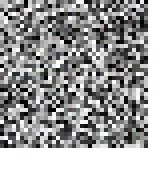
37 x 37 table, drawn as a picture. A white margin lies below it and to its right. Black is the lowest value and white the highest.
Seam: none. Slope: none. Mirror symmetry: none. Average level on the scale: 50%. Histogram: flat.
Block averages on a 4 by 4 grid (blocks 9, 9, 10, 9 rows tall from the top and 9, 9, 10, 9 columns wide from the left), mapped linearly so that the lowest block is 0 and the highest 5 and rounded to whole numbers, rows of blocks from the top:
5330
5551
2454
4443
